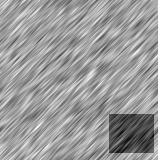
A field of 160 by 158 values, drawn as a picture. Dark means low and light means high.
Ninth with the lowest average: bottom right. Grain: diagonal, up to the right. Average level on the scale: 60%. Mirror symmetry: none. Odd patch: lower, in the bottom right.
